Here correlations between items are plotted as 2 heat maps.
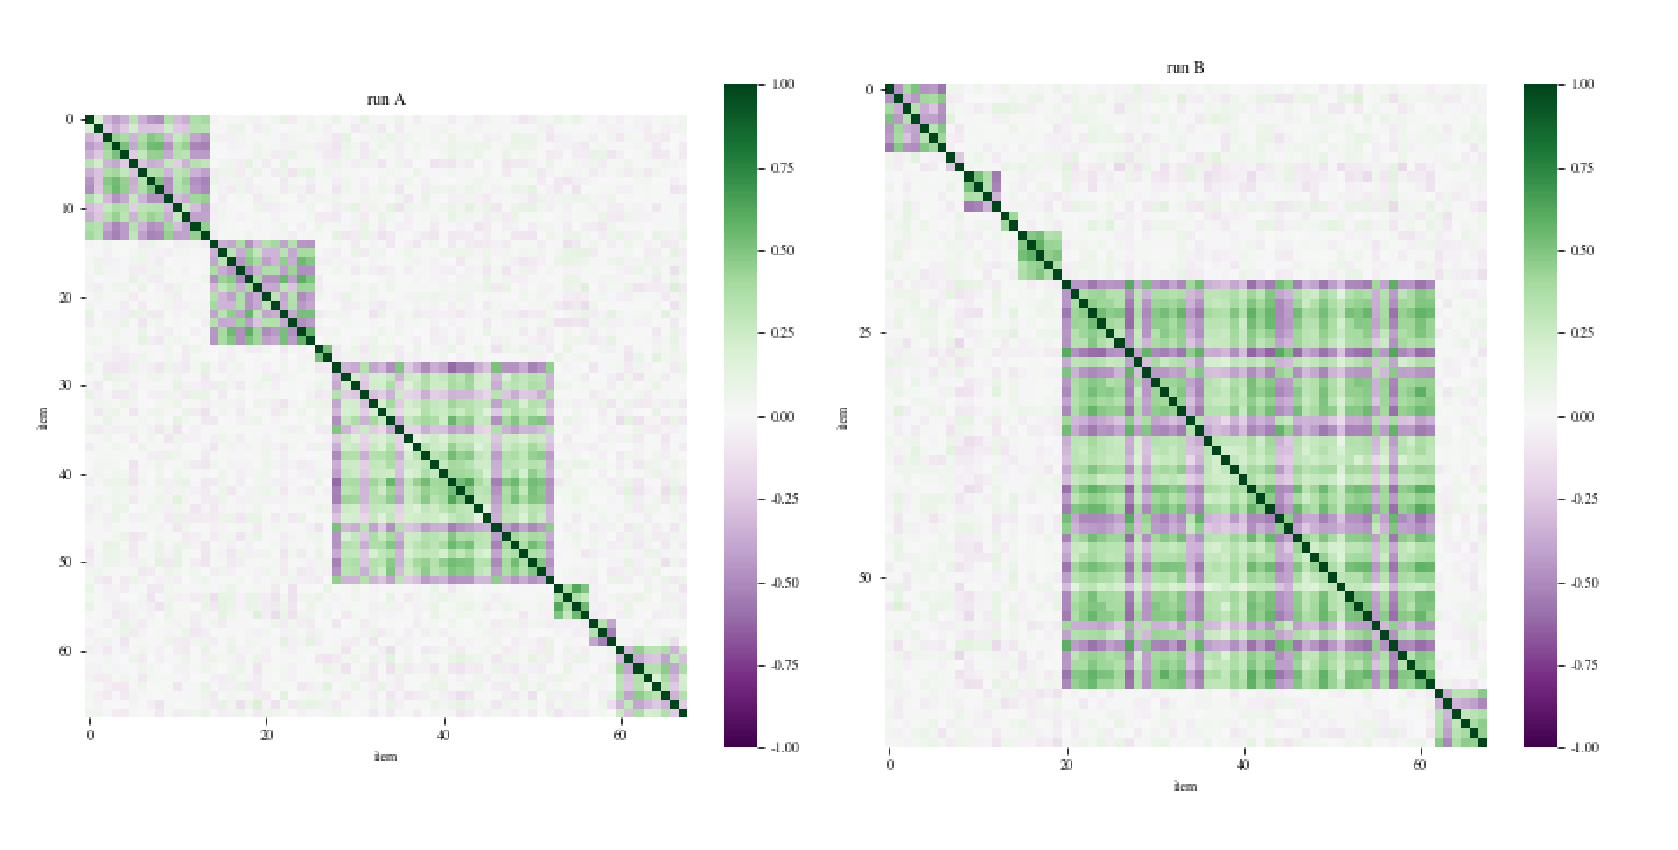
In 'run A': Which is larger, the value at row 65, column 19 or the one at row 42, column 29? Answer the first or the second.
the second
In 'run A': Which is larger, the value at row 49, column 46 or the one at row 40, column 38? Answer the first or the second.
the second
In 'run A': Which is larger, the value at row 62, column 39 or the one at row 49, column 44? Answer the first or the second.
the second
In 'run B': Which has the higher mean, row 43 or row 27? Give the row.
43
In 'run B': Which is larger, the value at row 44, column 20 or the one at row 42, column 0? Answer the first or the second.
the first
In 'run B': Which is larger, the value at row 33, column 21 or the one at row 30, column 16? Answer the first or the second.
the first
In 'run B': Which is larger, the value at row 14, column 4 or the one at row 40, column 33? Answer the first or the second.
the second
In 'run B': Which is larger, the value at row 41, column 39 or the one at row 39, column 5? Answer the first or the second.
the first
